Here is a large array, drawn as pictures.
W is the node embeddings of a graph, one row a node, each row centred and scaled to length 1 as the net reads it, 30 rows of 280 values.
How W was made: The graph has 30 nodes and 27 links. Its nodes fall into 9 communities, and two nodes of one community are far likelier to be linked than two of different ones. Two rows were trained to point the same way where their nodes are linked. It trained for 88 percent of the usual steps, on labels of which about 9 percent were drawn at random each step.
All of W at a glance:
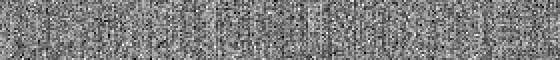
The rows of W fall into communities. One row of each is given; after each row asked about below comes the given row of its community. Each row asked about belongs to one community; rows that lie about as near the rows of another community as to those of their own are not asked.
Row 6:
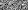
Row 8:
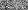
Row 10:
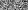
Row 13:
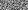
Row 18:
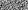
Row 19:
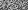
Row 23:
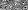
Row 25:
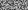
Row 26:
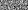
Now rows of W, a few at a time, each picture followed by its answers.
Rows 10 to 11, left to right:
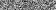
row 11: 13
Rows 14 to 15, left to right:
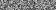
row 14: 26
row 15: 8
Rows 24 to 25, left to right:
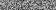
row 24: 6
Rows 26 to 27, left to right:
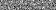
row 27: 25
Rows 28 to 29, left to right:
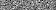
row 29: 19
